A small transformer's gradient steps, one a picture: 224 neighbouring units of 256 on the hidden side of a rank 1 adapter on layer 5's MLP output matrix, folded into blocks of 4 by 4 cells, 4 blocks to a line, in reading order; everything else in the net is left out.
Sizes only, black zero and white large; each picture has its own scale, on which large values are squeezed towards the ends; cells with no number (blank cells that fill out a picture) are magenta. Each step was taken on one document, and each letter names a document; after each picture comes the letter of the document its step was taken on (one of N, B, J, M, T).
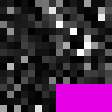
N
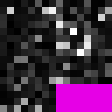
N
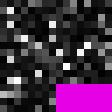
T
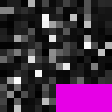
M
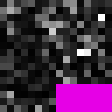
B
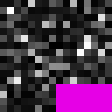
T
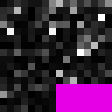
B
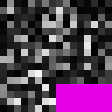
M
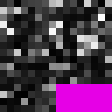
B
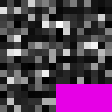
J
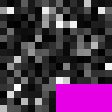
N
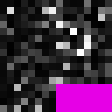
N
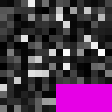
J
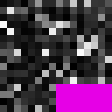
B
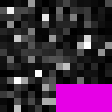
M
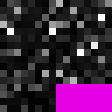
B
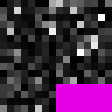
B
